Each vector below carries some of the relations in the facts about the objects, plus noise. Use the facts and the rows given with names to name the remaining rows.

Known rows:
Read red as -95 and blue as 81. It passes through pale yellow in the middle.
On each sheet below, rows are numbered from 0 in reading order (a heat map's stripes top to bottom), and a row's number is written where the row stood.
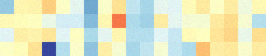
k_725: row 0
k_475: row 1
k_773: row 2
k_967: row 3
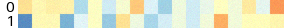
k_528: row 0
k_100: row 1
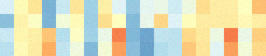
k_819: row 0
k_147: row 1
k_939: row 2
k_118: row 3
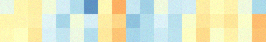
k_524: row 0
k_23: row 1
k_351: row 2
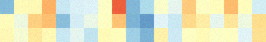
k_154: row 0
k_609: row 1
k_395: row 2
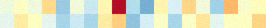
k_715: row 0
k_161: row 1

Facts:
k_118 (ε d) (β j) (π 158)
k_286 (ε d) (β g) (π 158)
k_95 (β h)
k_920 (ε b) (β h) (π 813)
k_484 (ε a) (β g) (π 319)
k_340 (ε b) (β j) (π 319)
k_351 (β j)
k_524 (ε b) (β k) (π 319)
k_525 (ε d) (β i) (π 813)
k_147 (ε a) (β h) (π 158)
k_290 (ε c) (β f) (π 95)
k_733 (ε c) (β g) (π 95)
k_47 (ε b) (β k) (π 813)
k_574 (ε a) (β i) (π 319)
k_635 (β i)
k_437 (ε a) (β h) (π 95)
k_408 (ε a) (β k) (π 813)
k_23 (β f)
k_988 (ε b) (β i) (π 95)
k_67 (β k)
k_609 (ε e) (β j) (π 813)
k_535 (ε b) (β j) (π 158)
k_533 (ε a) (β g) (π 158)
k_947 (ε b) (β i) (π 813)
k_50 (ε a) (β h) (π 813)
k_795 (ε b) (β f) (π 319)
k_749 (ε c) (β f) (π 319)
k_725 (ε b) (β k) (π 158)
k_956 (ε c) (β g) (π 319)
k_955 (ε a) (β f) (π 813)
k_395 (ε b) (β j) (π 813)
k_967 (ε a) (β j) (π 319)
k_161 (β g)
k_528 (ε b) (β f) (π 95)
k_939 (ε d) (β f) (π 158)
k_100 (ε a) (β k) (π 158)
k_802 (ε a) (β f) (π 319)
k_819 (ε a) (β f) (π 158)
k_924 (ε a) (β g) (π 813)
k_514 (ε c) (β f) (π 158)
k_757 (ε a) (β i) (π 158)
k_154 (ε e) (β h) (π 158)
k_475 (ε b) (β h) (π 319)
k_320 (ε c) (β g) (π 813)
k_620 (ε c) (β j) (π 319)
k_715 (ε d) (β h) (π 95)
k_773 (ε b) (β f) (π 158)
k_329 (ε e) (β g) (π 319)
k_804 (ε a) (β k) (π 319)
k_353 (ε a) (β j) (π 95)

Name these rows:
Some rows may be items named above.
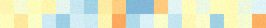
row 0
k_920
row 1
k_733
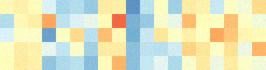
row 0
k_320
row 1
k_154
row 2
k_757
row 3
k_514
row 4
k_956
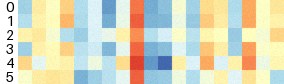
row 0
k_286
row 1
k_286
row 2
k_733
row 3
k_286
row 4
k_525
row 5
k_329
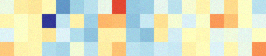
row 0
k_329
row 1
k_574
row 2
k_47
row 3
k_290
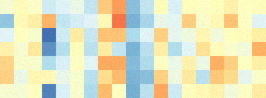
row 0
k_95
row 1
k_154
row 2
k_437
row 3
k_955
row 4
k_635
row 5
k_947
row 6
k_50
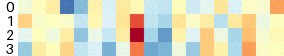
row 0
k_353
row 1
k_988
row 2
k_715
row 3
k_286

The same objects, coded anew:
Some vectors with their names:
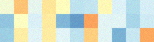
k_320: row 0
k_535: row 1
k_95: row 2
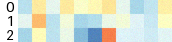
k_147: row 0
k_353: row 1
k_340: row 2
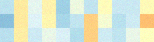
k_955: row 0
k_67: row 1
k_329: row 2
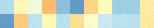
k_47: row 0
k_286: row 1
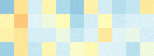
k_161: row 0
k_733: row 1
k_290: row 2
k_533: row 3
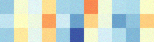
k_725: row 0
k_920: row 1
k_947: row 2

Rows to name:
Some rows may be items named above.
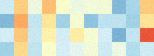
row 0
k_50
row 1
k_525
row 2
k_715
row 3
k_757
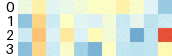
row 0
k_514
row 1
k_757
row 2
k_715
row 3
k_635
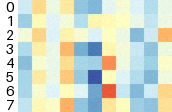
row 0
k_609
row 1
k_819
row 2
k_437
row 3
k_395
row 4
k_725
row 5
k_947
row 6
k_475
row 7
k_47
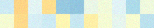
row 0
k_609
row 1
k_956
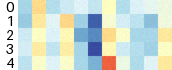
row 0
k_574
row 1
k_947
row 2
k_528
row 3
k_988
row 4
k_524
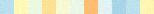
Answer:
k_154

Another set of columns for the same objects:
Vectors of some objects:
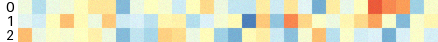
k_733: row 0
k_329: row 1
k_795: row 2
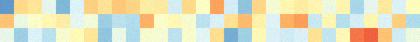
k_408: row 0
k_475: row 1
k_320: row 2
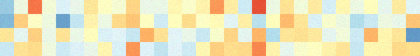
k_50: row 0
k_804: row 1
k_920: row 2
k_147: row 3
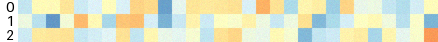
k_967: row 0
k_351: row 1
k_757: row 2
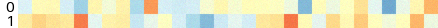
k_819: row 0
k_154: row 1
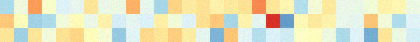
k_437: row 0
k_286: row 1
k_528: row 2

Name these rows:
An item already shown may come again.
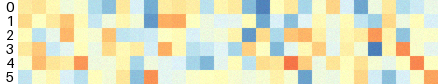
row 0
k_525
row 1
k_947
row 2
k_329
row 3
k_725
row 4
k_154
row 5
k_819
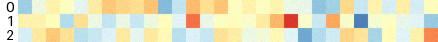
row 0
k_353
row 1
k_715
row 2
k_757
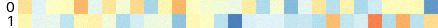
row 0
k_395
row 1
k_290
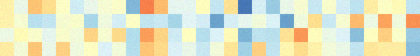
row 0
k_947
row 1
k_514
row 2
k_47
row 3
k_920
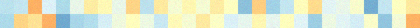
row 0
k_955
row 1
k_574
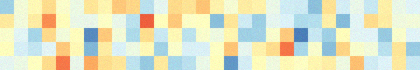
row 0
k_353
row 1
k_988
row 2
k_635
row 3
k_95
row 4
k_609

